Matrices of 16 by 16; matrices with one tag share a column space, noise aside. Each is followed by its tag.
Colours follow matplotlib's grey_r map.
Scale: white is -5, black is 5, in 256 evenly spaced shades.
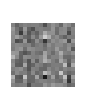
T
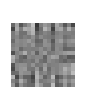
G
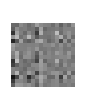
T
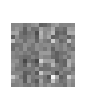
T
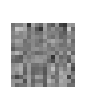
G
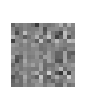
T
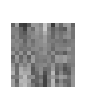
G
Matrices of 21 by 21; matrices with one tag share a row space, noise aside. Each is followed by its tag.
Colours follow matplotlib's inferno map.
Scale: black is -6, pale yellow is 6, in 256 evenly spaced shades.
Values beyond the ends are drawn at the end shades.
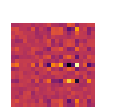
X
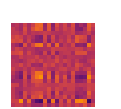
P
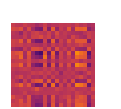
P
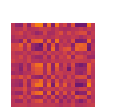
P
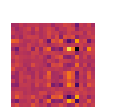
X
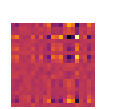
X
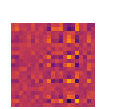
X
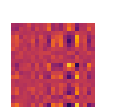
X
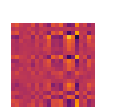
X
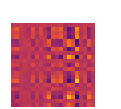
X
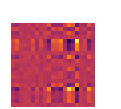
X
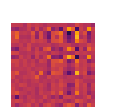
X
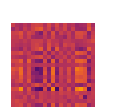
P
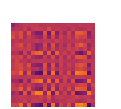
P
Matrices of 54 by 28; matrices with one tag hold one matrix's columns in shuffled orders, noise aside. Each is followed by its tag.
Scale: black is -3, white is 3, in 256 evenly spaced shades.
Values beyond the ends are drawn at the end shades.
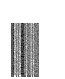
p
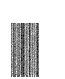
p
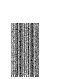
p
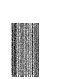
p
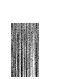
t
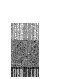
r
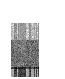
r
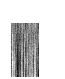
t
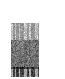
r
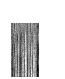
t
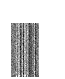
p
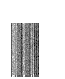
p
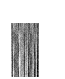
t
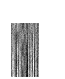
t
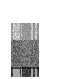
r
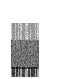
r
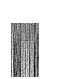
t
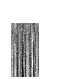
t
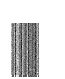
p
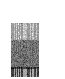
r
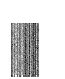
p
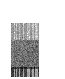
r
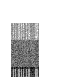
r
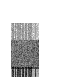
r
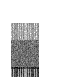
r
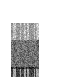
r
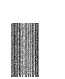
p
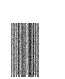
p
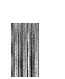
t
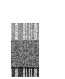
r
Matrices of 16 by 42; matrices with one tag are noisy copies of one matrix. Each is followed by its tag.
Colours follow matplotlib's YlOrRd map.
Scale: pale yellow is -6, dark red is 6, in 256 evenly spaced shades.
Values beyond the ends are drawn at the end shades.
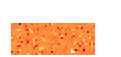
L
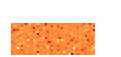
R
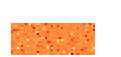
R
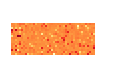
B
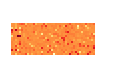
B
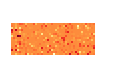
B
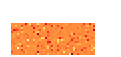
R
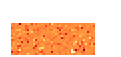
L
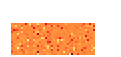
R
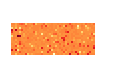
B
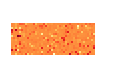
B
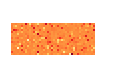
R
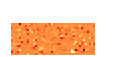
L
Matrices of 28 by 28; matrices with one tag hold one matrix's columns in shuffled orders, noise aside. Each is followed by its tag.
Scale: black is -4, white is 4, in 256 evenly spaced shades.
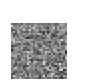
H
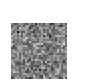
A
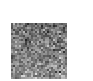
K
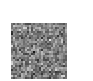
H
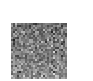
K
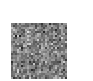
A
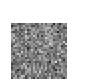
A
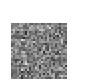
H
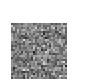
H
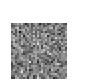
A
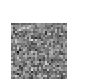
H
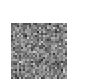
A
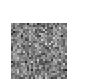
A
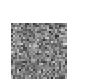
A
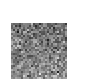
K
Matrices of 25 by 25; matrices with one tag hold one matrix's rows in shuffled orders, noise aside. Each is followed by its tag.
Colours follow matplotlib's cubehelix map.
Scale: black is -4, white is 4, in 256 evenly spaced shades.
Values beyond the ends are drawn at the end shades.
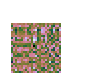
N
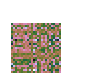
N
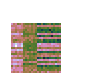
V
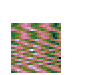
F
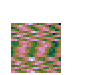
F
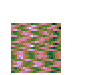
F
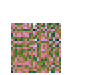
N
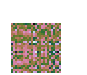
N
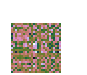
N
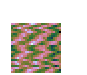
F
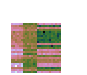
V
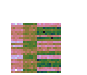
V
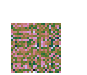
N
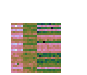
V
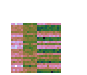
V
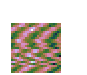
F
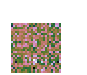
N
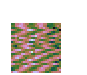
F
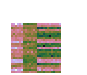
V
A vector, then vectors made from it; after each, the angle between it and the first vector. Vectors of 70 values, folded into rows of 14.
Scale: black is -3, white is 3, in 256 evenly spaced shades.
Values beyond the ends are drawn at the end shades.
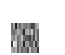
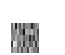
nearly parallel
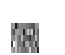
nearly parallel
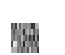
nearly parallel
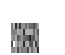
nearly parallel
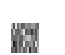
nearly opposite
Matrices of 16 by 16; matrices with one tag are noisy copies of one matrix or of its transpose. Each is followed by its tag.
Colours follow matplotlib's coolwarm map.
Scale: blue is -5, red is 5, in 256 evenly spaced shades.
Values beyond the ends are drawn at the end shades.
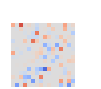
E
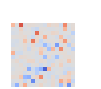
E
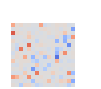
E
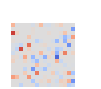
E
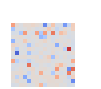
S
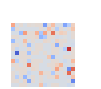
S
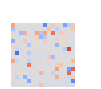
S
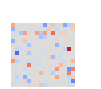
S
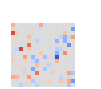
E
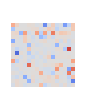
S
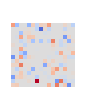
S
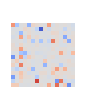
S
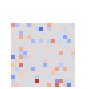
S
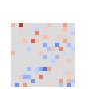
E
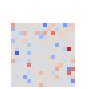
S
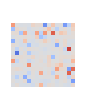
S
